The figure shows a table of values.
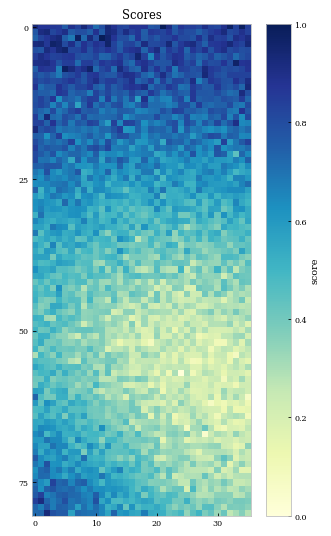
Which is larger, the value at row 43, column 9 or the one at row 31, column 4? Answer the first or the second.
the second
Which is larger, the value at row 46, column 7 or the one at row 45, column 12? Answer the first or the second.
the first
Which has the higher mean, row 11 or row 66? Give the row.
11
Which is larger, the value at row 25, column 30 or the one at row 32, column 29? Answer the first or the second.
the first
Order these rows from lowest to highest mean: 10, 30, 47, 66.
47, 66, 30, 10
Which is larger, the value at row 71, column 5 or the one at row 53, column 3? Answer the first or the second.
the first
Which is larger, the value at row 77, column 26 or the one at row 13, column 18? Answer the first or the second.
the second
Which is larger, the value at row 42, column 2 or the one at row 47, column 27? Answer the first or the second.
the first
